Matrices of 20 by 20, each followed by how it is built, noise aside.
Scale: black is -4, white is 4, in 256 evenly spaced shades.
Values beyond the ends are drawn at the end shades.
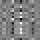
low rank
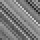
Toeplitz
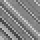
Toeplitz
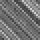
Toeplitz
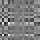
low rank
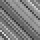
Toeplitz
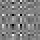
low rank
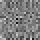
low rank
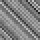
Toeplitz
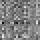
low rank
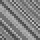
Toeplitz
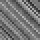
Toeplitz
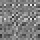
low rank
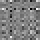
low rank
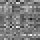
low rank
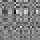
low rank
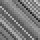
Toeplitz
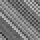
Toeplitz
